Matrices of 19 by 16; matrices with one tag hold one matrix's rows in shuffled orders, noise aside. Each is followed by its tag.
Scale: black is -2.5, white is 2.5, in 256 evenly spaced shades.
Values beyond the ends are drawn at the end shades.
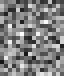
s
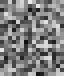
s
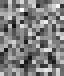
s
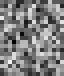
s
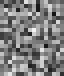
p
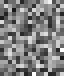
s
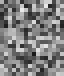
s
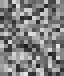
p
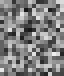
s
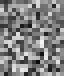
p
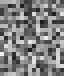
s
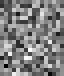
p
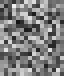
p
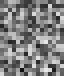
s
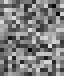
s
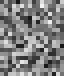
p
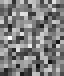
p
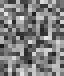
s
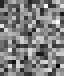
s
